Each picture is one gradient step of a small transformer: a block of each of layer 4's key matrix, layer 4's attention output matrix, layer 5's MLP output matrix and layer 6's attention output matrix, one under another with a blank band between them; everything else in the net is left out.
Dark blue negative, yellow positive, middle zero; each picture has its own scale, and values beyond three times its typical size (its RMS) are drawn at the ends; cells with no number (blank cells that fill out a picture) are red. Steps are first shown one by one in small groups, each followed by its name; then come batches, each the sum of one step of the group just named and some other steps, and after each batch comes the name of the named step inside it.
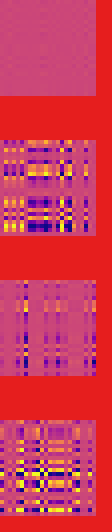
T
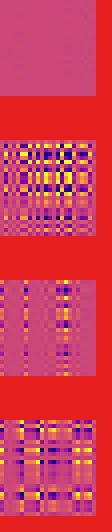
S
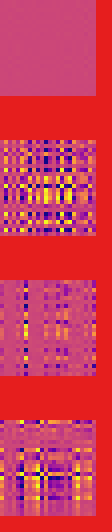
S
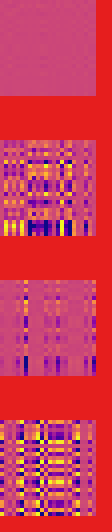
T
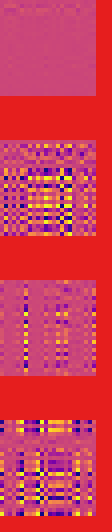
S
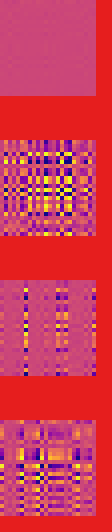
T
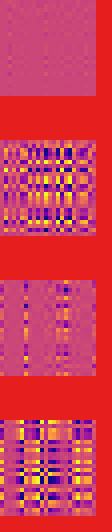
S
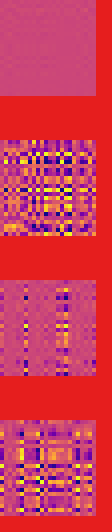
T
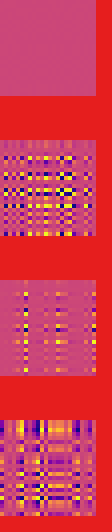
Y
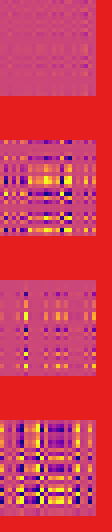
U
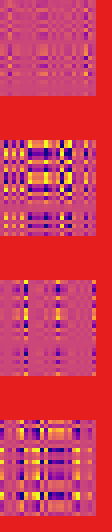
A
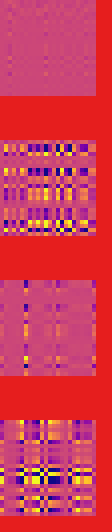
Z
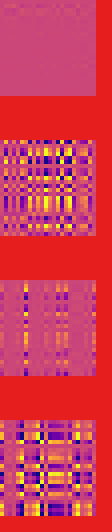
Y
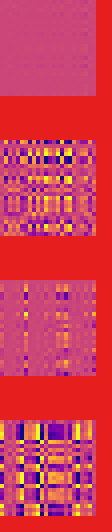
U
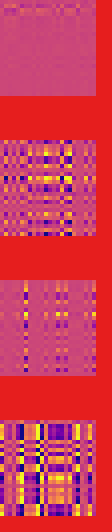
U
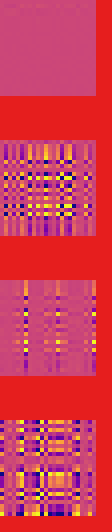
Y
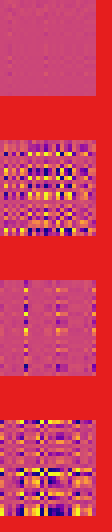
Z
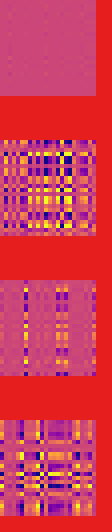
Z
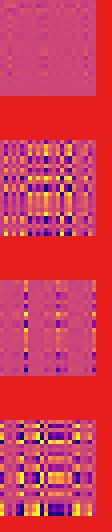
A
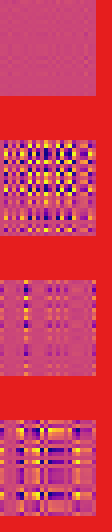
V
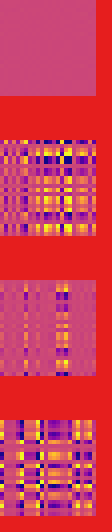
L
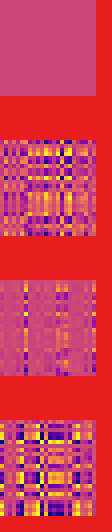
L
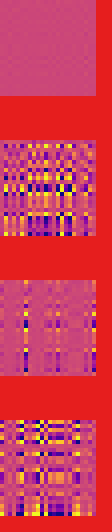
V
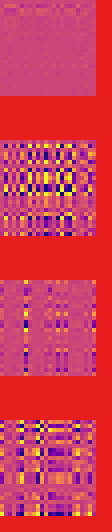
V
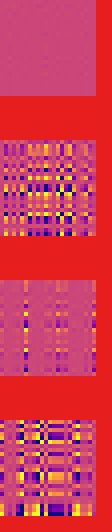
V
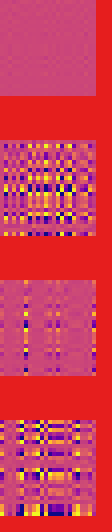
V
